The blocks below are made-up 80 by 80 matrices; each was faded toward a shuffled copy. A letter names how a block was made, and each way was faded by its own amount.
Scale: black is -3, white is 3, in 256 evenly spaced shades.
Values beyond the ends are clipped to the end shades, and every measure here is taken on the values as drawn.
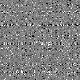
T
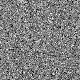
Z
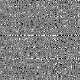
T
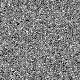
Z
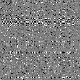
T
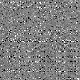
T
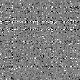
T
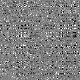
T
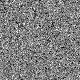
Z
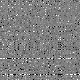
T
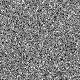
Z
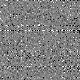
T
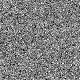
Z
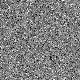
Z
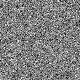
Z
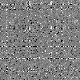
T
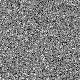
Z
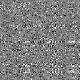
T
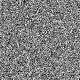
Z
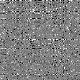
T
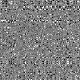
T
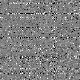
T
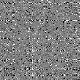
T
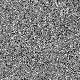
Z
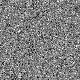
Z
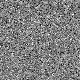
Z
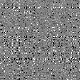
T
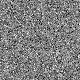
Z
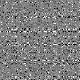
T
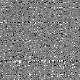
T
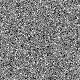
Z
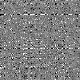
T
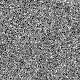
Z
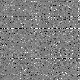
T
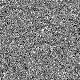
Z
